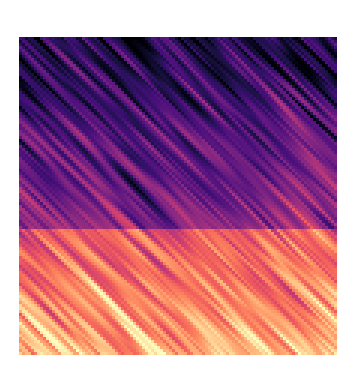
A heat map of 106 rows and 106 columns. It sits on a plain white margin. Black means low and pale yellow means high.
The grain runs diagonally down to the right. There is an overall slope up to the bottom. A horizontal seam about 60% of the way down splits the table, and the bottom part is higher.
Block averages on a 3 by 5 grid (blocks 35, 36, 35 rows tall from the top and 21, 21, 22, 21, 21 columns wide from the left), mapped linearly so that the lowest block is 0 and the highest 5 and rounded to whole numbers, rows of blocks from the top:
00000 | 22222 | 55555
